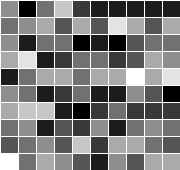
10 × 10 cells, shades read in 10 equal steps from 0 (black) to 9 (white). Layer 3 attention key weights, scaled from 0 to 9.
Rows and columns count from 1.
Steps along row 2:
up up down up down up down down up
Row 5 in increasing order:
1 4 4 6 6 6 6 6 8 9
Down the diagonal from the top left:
5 5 4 2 4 1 4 4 4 6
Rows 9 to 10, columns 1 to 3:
3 4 5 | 9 4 6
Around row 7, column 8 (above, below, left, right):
5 4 4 2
